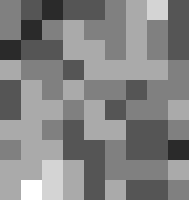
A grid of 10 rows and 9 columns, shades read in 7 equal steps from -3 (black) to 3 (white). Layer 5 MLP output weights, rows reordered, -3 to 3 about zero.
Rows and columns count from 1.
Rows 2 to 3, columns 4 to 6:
1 0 0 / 1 1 0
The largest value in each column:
1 3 2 1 1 1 1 2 1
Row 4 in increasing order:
-1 0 0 0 1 1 1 1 1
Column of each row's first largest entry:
8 4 4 1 2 2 1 2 3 2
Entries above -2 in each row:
8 8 8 9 9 9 9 8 9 9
